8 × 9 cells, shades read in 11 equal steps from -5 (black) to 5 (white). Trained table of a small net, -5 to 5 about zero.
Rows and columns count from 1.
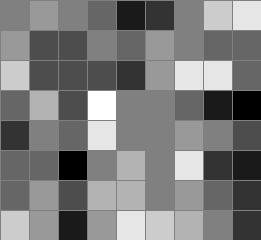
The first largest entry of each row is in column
9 1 7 4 4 7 4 5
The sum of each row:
0 -5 2 -6 -1 -8 -1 7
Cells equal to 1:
9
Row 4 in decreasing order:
5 2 0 0 -1 -1 -2 -4 -5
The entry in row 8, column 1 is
3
